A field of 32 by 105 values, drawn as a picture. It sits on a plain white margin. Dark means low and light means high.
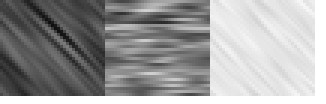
The table splits into one row of 3 panels. Panel 1,1: low, slanting down to the right. Panel 1,2: middling, streaked across, strong in contrast. Panel 1,3: very high, slanting down to the right, faint in contrast.
